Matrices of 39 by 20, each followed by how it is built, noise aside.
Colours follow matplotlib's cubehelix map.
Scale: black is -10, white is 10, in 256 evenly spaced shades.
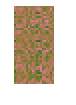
low rank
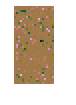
sparse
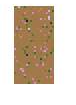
sparse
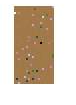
sparse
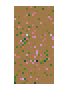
sparse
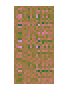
low rank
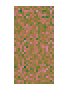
low rank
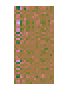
low rank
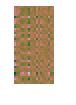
low rank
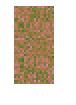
low rank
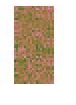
low rank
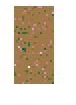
sparse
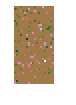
sparse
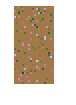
sparse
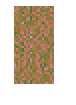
low rank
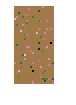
sparse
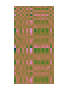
low rank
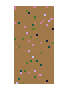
sparse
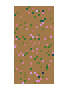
sparse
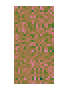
low rank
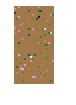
sparse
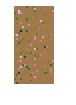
sparse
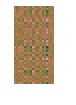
low rank
